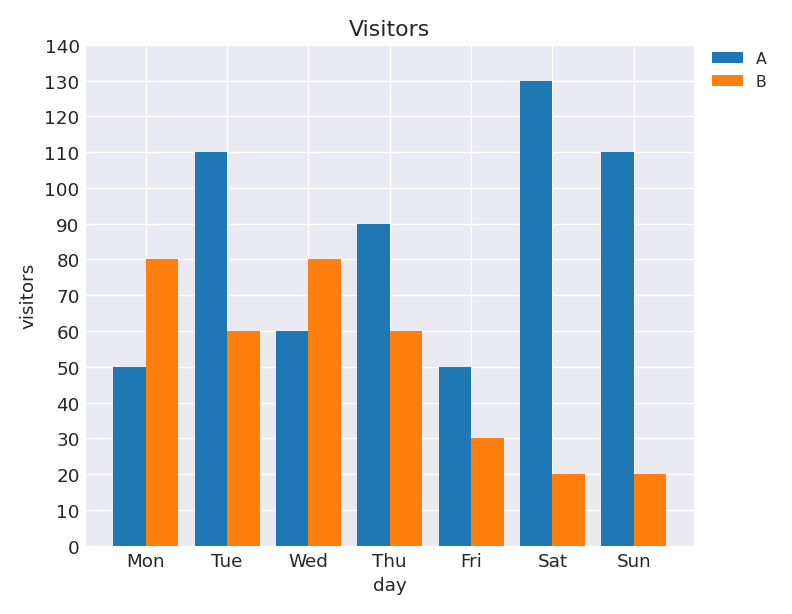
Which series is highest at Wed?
B
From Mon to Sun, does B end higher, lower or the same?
lower
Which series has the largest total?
A
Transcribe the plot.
Title: Visitors
x-axis: day, ticks Mon Tue Wed Thu Fri Sat Sun
y-axis: visitors, ticks 0 10 20 30 40 50 60 70 80 90 100 110 120 130 140
Legend: A, B
Values:
A: 50 110 60 90 50 130 110
B: 80 60 80 60 30 20 20
